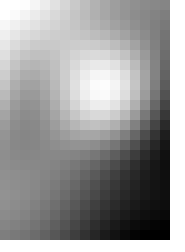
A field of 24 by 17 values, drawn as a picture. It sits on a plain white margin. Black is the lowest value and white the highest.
Stripes: none. Ninth with the lowest average: bottom right. Ninth with the highest average: top left. Lone odd cells: none. Slope: up to the top left.
